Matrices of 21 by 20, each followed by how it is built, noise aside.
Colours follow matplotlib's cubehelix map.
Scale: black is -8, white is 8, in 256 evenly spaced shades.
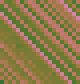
Toeplitz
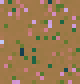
sparse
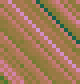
Toeplitz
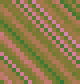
Toeplitz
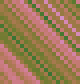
Toeplitz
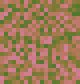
noise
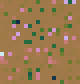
sparse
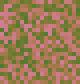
noise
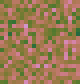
noise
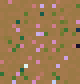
sparse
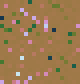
sparse
